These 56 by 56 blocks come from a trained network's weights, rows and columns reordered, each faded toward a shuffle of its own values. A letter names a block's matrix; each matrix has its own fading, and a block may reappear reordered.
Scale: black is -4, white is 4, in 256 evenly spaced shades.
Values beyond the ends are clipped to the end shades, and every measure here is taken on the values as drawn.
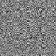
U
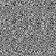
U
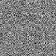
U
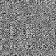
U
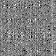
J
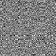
U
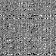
J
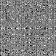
J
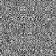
U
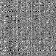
J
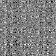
J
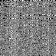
J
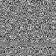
U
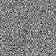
U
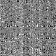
J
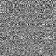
U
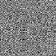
U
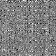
J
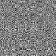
U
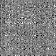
J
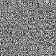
U
